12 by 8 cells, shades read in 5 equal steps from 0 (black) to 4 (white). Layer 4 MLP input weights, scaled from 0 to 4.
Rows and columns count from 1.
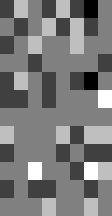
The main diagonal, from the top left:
1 1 3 2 2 2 2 3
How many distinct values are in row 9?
2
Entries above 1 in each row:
4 5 7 6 4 5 8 7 4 7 4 8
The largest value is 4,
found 3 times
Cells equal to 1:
25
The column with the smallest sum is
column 1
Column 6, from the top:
1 3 3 2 1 2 2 1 2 1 2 2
